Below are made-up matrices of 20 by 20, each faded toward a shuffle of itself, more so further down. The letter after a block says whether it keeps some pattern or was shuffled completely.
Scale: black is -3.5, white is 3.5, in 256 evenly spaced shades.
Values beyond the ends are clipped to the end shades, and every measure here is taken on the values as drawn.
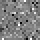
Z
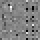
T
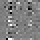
T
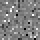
Z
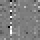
T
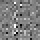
T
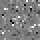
Z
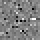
Z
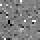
Z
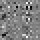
T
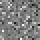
Z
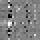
T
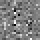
T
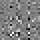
T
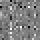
T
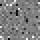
Z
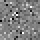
Z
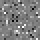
Z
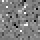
Z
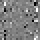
T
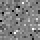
Z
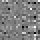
T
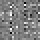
T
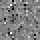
Z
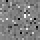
Z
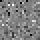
Z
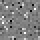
Z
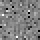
Z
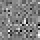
T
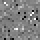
Z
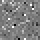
Z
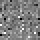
Z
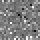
Z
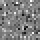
Z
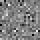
Z
